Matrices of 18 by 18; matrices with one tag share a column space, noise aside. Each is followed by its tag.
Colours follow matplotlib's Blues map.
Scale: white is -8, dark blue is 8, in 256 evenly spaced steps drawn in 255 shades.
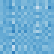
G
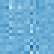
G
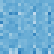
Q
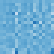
Q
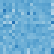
Q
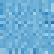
Q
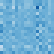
G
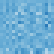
Q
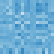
Q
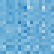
G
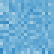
Q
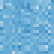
G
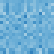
Q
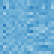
G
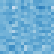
G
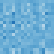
Q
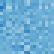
G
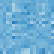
Q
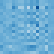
G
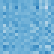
G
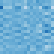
G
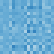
G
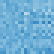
Q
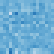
Q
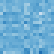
Q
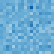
G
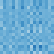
G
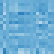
Q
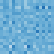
G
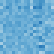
G
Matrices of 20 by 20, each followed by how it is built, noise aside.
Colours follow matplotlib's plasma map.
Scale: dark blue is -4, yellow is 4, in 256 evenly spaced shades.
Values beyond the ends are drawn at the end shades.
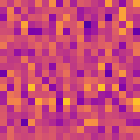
low rank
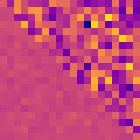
upper triangular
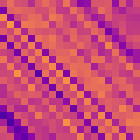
Toeplitz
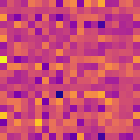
low rank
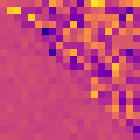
upper triangular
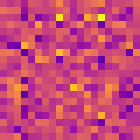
low rank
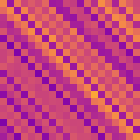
Toeplitz
